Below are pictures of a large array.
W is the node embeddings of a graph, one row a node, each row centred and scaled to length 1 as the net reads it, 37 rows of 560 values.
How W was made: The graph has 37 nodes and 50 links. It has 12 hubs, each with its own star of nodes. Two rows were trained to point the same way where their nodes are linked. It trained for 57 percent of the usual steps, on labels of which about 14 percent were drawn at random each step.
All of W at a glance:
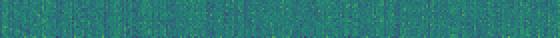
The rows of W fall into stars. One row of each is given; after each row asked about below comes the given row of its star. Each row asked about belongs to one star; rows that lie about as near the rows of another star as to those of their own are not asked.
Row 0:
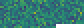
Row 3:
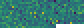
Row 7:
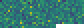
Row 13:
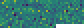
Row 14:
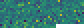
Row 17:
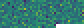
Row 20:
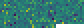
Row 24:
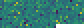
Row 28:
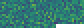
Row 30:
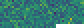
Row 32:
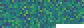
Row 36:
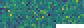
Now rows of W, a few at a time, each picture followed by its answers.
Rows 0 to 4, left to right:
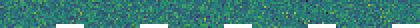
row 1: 20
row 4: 3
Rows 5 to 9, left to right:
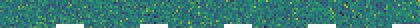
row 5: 17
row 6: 32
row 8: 14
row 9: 28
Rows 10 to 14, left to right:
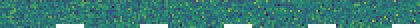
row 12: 14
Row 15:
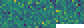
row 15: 13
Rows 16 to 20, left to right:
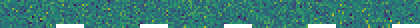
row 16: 24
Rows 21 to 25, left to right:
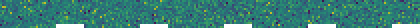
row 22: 7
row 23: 0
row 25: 3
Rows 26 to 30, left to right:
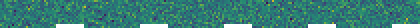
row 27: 20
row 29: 13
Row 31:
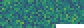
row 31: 13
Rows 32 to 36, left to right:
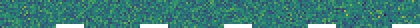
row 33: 24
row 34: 14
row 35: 7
